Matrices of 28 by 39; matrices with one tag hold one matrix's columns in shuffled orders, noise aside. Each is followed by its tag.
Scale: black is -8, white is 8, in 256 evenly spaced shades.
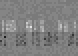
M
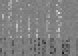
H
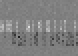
M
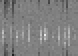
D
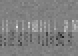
M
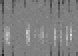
D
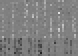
H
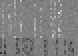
H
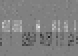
M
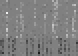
H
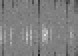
D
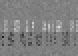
M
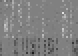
H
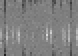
D
